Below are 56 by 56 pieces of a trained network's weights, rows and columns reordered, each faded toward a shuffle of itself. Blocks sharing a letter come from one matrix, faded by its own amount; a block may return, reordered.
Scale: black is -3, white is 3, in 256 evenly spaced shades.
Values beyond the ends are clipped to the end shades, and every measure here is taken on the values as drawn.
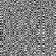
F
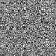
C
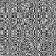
F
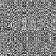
F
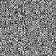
C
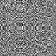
F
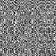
F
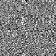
C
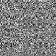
C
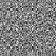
F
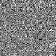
C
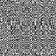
F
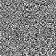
C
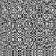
F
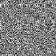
C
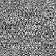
C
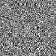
C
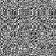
F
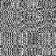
F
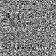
C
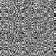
F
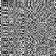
F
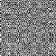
F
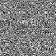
C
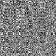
C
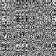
F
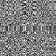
F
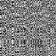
F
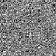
C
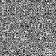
C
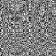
F
